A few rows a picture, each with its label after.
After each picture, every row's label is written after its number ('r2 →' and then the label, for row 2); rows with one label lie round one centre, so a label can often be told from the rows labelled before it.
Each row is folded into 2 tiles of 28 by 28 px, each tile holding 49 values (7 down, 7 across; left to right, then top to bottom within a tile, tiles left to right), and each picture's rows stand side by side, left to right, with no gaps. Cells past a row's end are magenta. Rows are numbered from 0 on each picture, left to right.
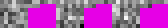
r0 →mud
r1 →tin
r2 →tin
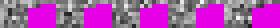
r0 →tin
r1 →mud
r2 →mud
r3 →mud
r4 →tin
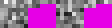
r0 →tin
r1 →mud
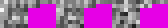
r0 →tin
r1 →tin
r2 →mud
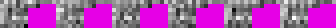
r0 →tin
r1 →tin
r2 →tin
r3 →tin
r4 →tin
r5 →tin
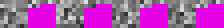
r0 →mud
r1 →tin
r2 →mud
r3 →mud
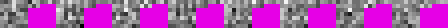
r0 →mud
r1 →tin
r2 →mud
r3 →tin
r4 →tin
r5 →tin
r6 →mud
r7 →mud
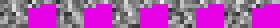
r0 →mud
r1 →mud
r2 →mud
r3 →mud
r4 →mud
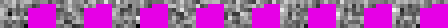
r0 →tin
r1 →mud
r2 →tin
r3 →mud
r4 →mud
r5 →tin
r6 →tin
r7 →tin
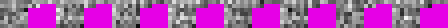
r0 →mud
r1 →tin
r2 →tin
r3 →tin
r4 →tin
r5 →tin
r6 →mud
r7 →tin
